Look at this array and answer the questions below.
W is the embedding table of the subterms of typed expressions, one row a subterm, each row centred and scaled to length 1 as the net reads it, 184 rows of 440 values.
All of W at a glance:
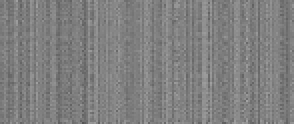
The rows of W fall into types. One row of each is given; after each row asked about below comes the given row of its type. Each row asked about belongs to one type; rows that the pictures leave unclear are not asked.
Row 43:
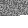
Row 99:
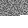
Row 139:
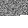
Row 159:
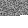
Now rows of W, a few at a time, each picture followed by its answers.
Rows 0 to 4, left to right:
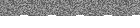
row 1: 43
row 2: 159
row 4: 159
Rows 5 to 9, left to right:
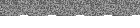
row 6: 139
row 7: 43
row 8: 99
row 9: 43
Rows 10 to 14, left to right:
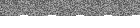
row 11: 139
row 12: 159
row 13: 159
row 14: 99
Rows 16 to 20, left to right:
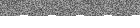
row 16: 139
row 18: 159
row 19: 99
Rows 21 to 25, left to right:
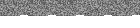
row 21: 43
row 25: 139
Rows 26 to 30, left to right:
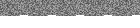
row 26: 99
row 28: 99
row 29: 43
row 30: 159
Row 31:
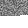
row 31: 159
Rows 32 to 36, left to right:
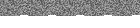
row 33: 159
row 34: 43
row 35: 99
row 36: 99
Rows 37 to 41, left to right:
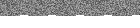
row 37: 99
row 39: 99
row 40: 139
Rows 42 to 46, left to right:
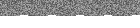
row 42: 139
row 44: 159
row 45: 139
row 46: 43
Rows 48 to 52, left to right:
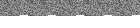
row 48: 99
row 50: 159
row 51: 43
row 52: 99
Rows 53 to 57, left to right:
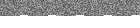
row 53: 159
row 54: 159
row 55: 99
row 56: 43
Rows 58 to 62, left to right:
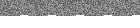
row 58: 99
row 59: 99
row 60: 139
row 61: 43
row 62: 159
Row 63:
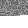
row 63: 139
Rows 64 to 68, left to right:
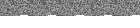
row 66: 43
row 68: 43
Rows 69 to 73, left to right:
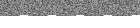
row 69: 99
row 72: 43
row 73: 43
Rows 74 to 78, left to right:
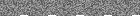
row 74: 43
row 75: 159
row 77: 159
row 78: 139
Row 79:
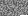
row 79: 43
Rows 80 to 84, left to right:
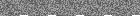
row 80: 99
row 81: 99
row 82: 43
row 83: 43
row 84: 159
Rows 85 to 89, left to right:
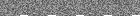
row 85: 139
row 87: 99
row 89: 99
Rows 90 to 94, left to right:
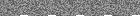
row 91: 99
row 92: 139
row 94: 43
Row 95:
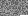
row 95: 139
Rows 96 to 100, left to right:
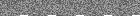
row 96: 139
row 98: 43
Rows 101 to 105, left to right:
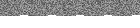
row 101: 99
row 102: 43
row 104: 139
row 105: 99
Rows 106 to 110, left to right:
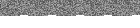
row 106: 159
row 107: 139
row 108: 159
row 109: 99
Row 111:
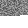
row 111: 159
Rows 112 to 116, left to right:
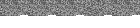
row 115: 159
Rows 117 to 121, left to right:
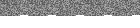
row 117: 99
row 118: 43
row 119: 43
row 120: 99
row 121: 159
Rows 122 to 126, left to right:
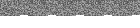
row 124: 139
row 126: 139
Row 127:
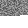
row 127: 159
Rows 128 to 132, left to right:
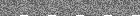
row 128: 159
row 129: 99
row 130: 159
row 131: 43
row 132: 139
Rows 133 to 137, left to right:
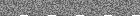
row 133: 43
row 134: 43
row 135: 43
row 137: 159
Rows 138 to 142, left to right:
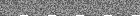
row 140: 139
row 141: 43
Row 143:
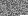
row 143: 99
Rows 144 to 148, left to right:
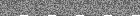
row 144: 139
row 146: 43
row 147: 43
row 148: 139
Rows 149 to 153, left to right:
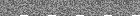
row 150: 43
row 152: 139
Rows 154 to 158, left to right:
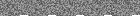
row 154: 99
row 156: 43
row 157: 139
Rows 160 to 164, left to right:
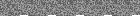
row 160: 99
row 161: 43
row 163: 139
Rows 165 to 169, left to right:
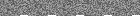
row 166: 99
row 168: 43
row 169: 159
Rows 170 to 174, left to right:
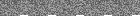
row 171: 99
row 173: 139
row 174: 99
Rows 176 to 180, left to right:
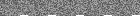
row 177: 99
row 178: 159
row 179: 43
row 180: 99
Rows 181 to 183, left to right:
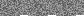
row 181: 159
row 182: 99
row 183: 99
